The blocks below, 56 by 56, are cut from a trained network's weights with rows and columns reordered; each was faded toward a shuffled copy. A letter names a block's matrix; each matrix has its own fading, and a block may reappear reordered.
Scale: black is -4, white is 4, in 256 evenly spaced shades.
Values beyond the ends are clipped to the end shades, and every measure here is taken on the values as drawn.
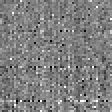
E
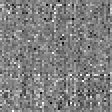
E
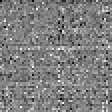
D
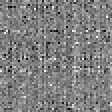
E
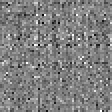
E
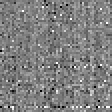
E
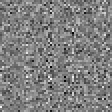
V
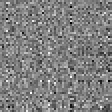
V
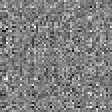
V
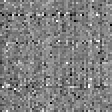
E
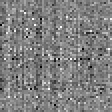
E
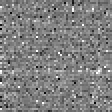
D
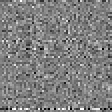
V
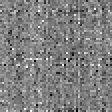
E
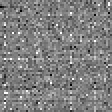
D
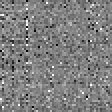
D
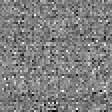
D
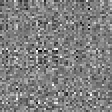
V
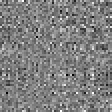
V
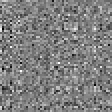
V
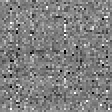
D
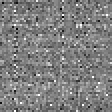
D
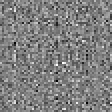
V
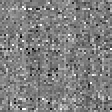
E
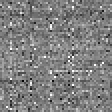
D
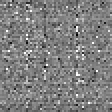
D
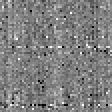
E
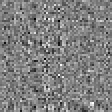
V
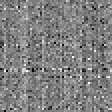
E
